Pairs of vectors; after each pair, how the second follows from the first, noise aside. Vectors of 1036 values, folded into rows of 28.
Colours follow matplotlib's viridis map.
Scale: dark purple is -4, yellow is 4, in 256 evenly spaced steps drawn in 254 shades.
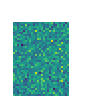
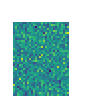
shuffled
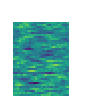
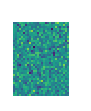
shuffled
